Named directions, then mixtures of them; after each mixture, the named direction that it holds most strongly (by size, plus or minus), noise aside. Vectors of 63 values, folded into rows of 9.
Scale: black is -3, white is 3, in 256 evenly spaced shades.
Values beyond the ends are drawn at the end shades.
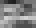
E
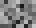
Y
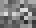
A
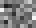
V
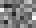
V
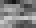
E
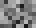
Y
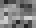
E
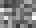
V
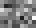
V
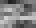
E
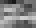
E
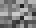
A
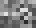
A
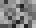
Y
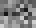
A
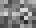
A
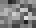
A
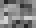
E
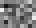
V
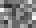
V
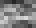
E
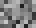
Y
